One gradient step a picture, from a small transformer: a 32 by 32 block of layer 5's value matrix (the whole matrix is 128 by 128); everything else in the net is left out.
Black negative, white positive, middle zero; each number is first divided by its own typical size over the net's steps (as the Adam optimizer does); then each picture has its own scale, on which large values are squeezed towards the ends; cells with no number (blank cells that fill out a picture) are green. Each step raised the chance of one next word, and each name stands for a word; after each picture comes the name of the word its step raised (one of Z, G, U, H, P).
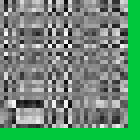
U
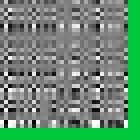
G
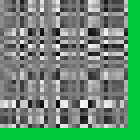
U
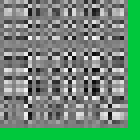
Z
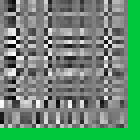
U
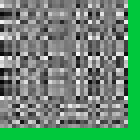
Z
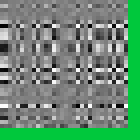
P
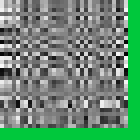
U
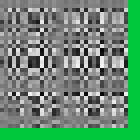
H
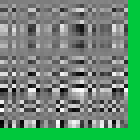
G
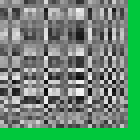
Z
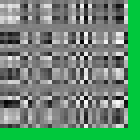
U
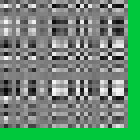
Z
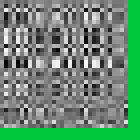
H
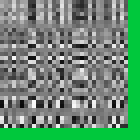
U
